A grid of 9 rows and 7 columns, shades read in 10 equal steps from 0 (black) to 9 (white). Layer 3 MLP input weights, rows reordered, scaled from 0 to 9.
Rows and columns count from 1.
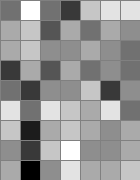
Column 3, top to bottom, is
4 3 5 3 5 8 6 7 5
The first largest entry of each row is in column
2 2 2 2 5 1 1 4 4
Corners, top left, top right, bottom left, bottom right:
4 8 6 7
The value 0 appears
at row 9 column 2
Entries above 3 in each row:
6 6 7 5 5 7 6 6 6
